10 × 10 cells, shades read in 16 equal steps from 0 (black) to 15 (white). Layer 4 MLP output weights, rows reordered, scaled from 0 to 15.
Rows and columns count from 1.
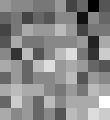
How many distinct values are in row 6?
6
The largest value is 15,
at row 9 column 10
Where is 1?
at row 2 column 8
